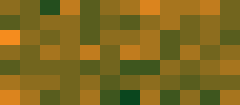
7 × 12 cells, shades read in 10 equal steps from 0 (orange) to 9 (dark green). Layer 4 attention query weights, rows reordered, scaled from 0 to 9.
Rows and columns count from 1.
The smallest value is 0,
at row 3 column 1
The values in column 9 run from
3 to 7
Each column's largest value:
6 5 8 5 6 7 9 7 7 6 7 6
